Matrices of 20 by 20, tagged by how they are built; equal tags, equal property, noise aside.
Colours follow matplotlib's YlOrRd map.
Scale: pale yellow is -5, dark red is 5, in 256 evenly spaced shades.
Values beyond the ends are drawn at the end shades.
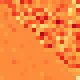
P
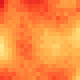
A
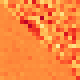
P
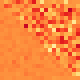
P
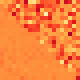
P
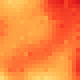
A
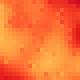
A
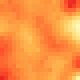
A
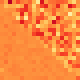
P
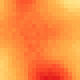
A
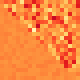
P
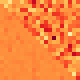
P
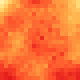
A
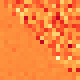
P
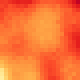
A
